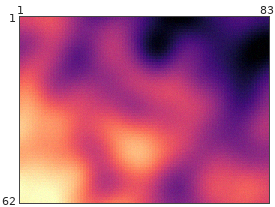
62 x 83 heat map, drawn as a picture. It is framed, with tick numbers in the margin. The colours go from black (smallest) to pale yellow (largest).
Slope: up to the bottom left. Ninth with the highest average: bottom left. Grain: smooth. Odd rows or columns: none. Ninth with the lowest average: top right. Lone odd cells: none. Mirror symmetry: none. Stripes: none.
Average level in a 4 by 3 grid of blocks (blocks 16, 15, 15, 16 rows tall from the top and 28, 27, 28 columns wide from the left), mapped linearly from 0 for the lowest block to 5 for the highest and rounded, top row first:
2 1 0 | 3 3 1 | 4 4 2 | 5 3 3
